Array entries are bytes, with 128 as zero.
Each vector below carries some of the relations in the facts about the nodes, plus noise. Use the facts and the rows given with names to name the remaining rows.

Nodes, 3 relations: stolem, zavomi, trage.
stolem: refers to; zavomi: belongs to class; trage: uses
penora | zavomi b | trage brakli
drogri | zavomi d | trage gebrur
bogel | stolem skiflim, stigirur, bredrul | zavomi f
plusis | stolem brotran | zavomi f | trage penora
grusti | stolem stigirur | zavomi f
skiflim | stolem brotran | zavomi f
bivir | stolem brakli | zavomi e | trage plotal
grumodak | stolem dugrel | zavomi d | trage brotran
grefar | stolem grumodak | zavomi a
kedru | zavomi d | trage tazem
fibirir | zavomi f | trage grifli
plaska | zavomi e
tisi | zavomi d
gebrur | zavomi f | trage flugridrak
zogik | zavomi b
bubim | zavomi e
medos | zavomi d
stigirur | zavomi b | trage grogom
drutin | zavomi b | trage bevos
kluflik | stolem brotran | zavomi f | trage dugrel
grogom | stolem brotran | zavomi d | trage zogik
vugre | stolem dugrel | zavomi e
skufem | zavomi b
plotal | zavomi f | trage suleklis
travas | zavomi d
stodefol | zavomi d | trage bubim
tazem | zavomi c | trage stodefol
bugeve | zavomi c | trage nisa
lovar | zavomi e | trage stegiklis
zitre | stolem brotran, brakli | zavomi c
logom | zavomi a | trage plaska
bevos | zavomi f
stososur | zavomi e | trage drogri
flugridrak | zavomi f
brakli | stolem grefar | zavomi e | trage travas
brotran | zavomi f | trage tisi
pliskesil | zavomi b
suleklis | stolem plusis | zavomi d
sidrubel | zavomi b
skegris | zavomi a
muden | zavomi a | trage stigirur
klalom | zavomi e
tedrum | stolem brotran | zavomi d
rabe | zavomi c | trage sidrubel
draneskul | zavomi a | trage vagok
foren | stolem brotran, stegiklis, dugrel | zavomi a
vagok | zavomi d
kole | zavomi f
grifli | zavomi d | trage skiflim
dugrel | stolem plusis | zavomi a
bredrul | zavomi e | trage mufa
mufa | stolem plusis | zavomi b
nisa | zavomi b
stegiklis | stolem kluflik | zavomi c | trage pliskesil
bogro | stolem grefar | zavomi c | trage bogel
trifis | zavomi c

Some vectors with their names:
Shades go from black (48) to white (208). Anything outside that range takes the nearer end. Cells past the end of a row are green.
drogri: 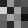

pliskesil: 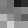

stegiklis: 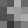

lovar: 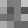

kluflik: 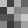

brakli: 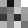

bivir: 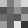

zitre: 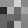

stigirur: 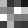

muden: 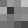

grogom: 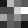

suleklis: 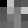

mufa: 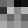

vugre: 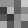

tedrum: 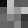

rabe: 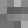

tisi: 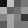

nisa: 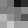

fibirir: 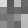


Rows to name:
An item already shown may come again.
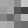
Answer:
bubim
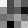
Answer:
gebrur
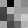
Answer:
plusis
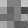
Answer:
lovar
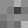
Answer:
trifis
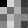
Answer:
stodefol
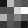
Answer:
grogom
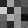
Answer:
drogri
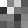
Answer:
bogel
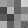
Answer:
vugre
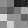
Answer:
zogik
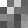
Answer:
grusti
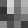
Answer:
foren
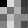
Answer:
stodefol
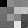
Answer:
grumodak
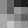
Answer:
drutin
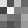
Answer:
skiflim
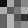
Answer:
travas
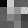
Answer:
tedrum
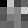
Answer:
suleklis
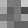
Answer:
lovar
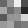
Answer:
tazem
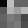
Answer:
tedrum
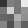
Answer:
dugrel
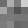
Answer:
skegris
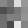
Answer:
bogro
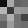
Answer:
grifli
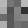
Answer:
stososur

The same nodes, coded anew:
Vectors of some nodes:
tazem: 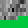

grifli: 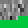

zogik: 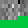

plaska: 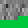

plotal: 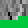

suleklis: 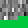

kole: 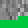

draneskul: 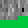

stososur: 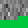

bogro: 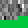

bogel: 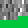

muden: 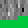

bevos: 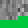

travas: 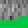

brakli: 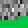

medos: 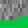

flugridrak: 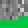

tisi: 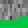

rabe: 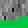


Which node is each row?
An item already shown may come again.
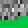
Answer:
brakli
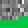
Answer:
gebrur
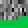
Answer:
stigirur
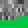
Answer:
penora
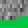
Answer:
kedru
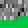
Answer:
dugrel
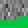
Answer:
stososur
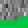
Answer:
lovar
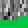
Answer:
stegiklis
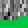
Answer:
stegiklis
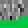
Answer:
grifli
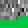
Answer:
grefar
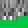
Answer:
mufa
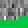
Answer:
plusis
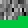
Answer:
stigirur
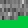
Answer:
drogri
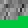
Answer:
bubim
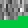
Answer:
grusti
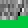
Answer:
vugre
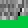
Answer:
vugre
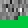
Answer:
bredrul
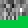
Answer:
brotran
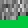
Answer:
bivir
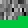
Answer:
stigirur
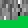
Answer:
grumodak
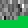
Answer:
bogro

